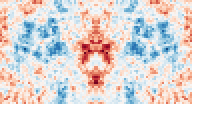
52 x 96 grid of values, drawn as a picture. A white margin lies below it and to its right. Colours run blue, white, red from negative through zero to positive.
The values follow a bell shape. No row or column stands out. No overall slope runs across the table. The left and right halves mirror each other. The field is mottled with small blotches. The ninth with the highest average is the centre.
